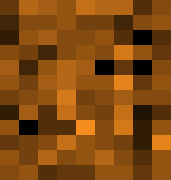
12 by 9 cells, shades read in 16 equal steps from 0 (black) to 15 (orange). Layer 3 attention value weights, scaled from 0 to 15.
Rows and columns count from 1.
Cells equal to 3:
4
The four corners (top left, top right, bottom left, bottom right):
6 8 8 9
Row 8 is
3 10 5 12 8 7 12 2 5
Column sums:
82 87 94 112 109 95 112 55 99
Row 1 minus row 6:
-3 4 0 -2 3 2 -3 -1 -1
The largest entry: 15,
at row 9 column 5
